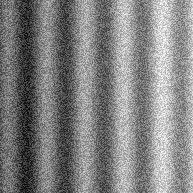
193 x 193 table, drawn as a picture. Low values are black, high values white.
Average level on the scale: 50%. Stripes: upright, repeating 5 times. Slope: up to the right.
